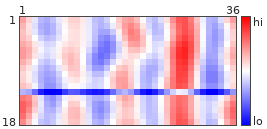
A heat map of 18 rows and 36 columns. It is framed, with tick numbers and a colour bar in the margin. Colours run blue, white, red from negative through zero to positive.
Upright stripes repeat 4 times across the table. Row 13 differs from the rows beside it. On average the colour sits 50% of the way up the scale.
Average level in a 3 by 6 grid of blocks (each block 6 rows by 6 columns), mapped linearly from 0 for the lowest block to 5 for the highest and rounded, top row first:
1 2 0 2 5 1
1 2 1 1 5 0
1 1 0 0 4 1
